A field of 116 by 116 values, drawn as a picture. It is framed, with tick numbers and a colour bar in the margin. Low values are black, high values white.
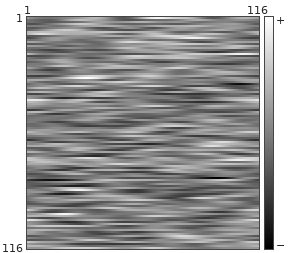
The halves do not mirror each other. Overall the values sit about 50% of the way up the scale. The histogram is bell-shaped. The grain runs across in streaks.
